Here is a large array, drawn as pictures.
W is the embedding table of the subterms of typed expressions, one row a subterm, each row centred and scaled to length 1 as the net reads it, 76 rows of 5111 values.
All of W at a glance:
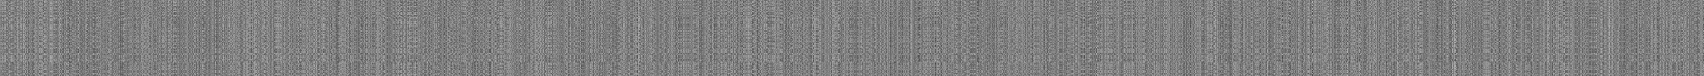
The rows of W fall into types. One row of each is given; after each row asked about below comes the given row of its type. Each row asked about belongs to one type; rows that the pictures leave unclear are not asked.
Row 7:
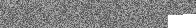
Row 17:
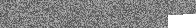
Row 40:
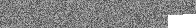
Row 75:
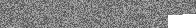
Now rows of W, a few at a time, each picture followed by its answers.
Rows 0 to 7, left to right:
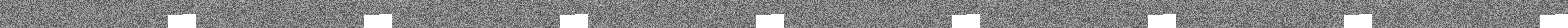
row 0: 40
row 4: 40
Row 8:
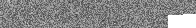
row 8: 7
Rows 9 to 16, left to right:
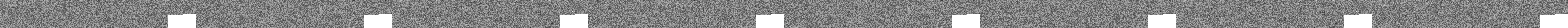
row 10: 75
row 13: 75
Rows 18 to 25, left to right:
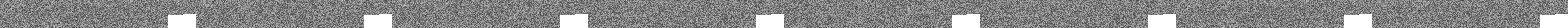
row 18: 7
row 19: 7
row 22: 75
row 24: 7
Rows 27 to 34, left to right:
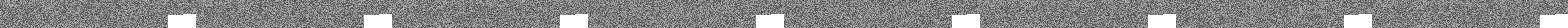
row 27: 7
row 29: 7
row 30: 40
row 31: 40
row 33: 75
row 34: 7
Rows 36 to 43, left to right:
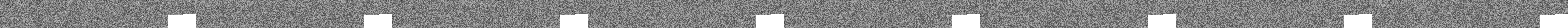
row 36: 40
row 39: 40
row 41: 17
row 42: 40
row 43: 7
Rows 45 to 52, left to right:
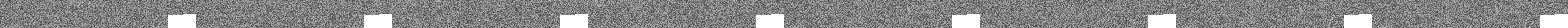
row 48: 7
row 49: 75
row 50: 40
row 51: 75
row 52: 75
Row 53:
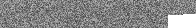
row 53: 17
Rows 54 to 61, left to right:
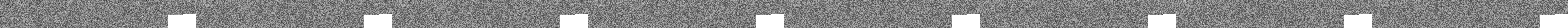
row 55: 7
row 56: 7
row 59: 17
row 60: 7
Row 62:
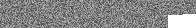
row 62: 75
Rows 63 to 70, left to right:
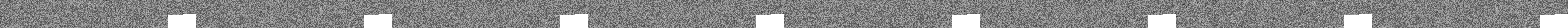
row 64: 75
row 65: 40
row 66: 40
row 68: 40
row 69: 40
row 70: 75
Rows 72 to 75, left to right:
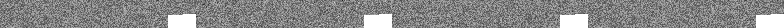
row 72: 75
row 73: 40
